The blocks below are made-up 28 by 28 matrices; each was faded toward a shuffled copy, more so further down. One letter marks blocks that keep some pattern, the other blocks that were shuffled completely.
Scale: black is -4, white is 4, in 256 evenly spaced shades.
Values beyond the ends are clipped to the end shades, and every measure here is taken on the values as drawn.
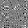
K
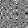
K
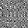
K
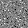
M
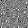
K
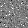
M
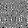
K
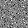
M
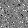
M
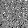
M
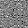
K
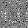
K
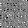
K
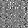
K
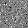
M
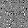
K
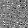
K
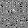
K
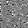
K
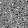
M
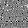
K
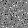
M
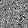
M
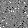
M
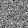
M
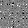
K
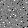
M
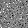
M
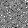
M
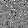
M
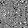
K
